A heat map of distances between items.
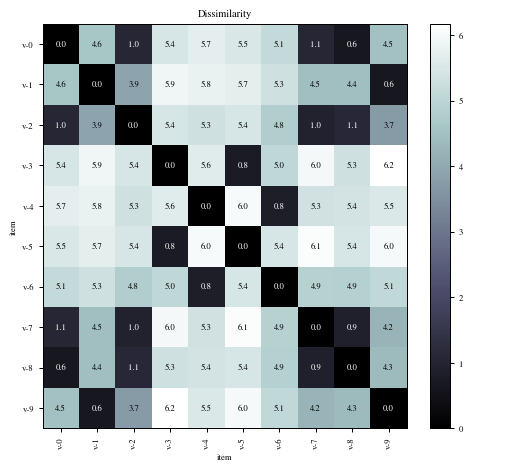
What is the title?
Dissimilarity
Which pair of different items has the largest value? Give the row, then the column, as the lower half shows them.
v-9, v-3
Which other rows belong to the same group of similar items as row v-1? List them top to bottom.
v-9
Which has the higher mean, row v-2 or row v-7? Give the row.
v-7
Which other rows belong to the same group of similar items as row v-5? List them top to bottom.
v-3
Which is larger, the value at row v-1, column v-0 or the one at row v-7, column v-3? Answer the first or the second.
the second
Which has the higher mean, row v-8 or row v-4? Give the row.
v-4
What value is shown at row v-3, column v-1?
5.9
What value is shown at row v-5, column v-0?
5.5
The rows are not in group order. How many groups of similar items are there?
4
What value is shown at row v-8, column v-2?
1.1
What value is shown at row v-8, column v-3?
5.3
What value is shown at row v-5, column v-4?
6.0
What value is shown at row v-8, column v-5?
5.4
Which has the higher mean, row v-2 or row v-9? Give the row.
v-9
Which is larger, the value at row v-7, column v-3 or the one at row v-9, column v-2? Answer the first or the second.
the first
